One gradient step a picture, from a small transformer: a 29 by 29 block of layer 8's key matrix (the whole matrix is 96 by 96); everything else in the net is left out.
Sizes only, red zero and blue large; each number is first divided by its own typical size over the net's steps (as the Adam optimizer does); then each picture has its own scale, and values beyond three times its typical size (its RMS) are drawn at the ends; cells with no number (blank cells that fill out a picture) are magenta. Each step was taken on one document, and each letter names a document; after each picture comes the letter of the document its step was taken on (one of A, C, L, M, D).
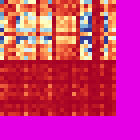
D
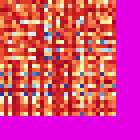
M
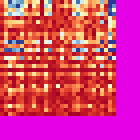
M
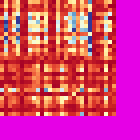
D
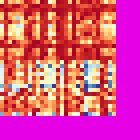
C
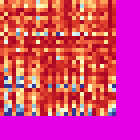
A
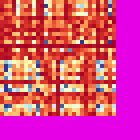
M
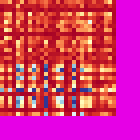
D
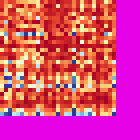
A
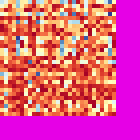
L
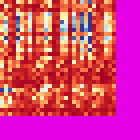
D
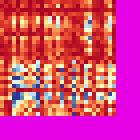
C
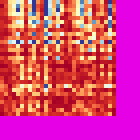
M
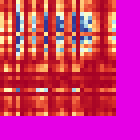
D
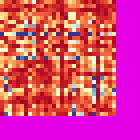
A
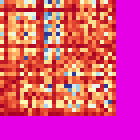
M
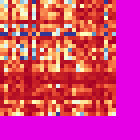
A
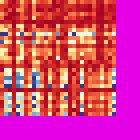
A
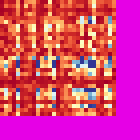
M
